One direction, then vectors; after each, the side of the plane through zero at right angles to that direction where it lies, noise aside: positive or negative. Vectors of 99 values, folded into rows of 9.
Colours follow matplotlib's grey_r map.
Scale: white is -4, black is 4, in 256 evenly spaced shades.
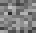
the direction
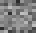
positive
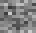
negative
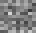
negative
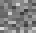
negative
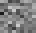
positive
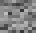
positive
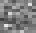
negative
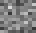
positive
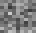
negative
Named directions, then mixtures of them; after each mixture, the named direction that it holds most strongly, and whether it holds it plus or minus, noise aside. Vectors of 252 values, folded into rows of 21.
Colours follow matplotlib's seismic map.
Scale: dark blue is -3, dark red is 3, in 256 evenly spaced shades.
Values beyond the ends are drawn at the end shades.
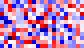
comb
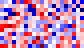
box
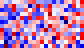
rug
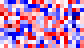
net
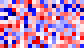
box, plus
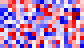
net, minus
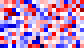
box, minus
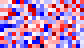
box, minus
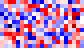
net, minus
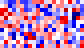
net, plus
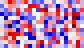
net, minus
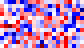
net, plus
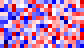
rug, plus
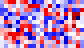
net, minus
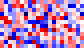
comb, minus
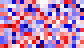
box, plus
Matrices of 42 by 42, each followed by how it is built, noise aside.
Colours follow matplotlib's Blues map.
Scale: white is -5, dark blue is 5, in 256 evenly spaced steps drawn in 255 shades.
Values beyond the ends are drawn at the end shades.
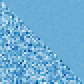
lower triangular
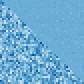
lower triangular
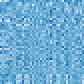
low rank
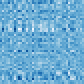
low rank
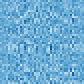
low rank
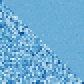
lower triangular
